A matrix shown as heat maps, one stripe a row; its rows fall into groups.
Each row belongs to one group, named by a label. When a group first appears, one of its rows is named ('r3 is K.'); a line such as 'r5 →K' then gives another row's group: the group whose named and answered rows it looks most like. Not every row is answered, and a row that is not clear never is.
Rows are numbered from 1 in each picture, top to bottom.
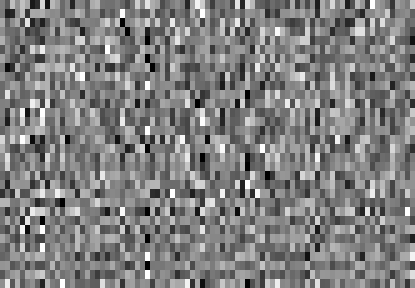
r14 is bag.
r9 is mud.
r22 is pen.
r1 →bag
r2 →bag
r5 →mud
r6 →pen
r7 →mud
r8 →pen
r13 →bag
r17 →mud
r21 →bag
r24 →bag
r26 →bag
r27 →mud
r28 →bag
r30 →mud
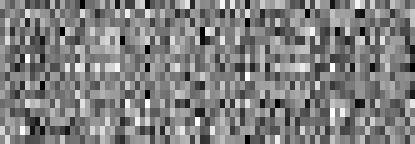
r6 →mud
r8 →mud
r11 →mud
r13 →pen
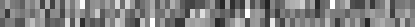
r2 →bag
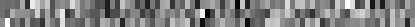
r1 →bag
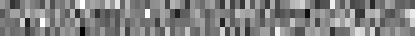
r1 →mud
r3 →bag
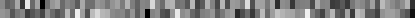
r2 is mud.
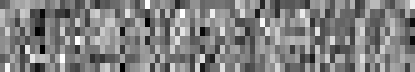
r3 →mud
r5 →mud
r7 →pen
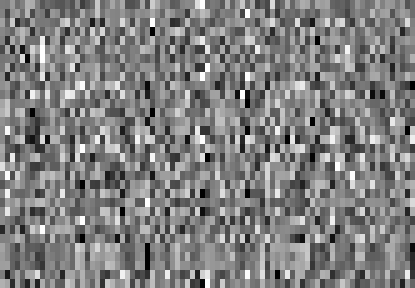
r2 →bag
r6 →pen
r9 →bag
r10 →mud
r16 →bag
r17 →mud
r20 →pen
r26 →pen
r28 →mud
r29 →mud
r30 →mud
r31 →bag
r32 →pen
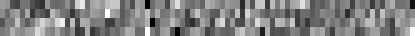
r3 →pen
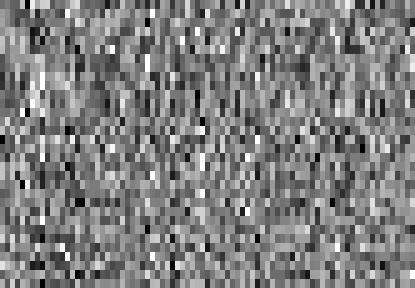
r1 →bag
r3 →mud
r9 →pen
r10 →pen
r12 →bag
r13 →bag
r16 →pen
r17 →pen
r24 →bag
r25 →bag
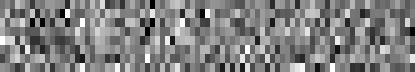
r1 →pen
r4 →mud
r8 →mud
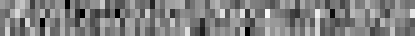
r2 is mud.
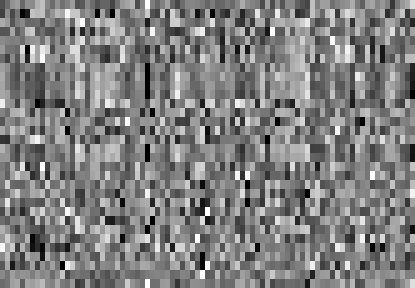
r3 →mud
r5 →mud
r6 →bag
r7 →bag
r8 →mud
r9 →mud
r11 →mud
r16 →pen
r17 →mud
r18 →mud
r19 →bag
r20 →bag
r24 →pen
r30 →pen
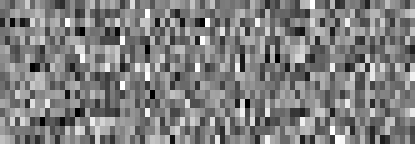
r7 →mud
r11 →pen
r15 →mud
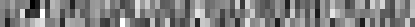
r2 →bag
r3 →bag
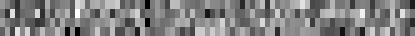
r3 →mud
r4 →pen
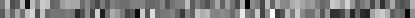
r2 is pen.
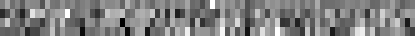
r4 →mud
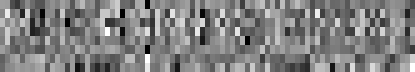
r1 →mud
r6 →mud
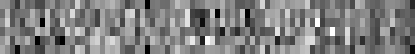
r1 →mud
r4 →mud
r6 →mud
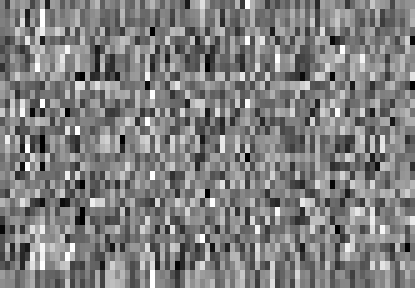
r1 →bag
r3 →bag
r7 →pen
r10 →mud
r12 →bag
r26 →pen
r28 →pen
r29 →pen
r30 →pen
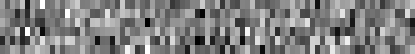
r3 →mud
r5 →pen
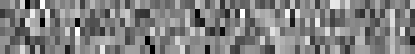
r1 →bag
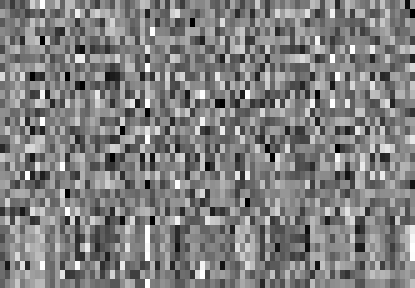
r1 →pen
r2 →mud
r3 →pen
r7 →mud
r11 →bag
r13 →mud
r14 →bag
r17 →pen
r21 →mud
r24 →pen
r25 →pen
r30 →bag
